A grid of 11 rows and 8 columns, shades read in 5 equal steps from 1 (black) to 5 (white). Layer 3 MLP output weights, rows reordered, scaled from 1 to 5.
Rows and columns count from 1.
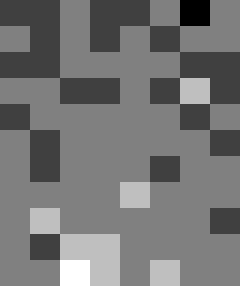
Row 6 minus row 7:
0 0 0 0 0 1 0 -1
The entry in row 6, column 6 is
3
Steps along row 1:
same up down same up down up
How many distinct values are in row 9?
3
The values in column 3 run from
2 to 5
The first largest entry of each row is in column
3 1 3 7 2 1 1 5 2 3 3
